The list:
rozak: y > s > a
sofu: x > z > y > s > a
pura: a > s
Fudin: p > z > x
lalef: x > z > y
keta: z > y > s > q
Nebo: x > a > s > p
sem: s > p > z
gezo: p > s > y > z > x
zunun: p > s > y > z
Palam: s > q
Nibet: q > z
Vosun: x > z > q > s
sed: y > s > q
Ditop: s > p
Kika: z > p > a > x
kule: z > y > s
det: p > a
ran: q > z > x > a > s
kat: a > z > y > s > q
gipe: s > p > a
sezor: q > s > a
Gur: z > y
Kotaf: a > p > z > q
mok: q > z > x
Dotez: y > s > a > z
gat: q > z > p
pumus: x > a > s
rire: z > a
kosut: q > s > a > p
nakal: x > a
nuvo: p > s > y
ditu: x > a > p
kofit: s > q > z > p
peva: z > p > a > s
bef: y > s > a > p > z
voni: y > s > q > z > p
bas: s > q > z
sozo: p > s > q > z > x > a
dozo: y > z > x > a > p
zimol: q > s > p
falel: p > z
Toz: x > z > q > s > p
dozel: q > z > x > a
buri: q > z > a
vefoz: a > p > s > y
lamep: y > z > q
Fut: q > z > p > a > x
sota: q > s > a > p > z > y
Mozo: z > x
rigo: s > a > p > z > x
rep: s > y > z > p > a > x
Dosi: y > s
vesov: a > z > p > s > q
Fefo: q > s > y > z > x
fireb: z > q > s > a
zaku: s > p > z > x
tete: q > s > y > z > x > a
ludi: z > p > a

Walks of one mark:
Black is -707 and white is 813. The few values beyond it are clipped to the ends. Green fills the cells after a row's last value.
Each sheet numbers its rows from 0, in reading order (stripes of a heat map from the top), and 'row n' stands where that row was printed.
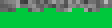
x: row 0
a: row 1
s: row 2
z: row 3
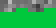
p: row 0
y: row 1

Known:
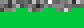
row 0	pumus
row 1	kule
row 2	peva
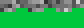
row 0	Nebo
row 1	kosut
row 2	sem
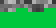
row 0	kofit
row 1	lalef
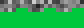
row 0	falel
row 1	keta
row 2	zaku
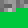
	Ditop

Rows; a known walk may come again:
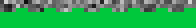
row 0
Fefo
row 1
dozo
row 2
Ditop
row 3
vefoz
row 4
falel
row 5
lamep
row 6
Gur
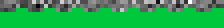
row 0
dozel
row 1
tete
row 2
keta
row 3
Nibet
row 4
sem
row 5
sota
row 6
Dotez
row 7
buri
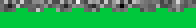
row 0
sofu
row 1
rigo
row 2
kule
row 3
rep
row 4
rozak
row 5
nakal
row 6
gat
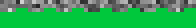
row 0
peva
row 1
nuvo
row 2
zaku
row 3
lalef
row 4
sozo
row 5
kosut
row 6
ludi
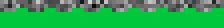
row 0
pumus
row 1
Fut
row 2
Vosun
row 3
kat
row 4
Nebo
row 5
kofit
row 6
ran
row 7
vesov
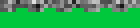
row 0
Kotaf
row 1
sed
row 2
fireb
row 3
zimol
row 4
Dosi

